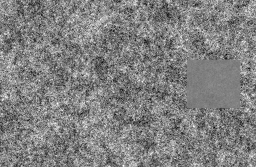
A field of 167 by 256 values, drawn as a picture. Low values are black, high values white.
In the middle right lies a patch that is calmer than the rest. There are no regular stripes. The halves do not mirror each other. Overall the values sit about 50% of the way up the scale. No overall slope runs across the table. The middle right is the calmest part. The histogram is bell-shaped.
